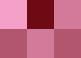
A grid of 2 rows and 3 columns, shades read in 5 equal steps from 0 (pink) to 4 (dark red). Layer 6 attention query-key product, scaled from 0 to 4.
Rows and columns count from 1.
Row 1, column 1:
0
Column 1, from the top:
0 2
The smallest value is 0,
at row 1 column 1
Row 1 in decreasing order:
4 1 0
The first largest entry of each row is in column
2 1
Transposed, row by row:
0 2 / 4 1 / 1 2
